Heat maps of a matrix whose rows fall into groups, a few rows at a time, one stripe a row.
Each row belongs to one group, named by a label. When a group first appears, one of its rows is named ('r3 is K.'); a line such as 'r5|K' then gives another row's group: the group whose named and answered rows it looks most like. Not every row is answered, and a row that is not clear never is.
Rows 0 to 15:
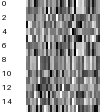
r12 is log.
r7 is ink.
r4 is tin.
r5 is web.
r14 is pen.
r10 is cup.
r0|ink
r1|ink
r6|ink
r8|pen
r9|pen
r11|pen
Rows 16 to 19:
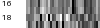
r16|tin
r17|tin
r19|cup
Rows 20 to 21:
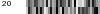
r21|cup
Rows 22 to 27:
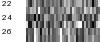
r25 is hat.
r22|hat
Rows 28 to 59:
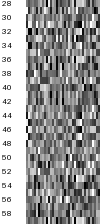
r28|ink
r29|cup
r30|web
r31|web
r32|hat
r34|hat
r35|pen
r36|ink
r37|cup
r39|pen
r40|tin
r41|cup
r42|cup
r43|web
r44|web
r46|web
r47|hat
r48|web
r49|pen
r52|pen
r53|ink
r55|web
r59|ink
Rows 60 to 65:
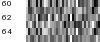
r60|cup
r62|tin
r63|web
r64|cup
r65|tin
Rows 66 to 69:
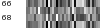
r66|ink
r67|pen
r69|ink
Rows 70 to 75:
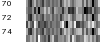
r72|hat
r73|log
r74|hat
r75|pen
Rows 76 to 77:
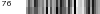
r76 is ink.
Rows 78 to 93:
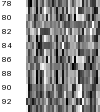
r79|cup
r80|ink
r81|web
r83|cup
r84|log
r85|cup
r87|tin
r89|cup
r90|hat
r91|hat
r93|hat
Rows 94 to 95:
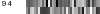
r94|ink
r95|pen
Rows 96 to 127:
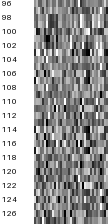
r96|tin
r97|web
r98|pen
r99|pen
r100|hat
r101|log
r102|log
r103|web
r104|pen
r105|web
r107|web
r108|pen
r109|hat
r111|ink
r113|tin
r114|web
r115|cup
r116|tin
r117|web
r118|hat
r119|tin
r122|ink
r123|web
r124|cup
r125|web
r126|cup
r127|log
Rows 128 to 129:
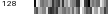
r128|web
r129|pen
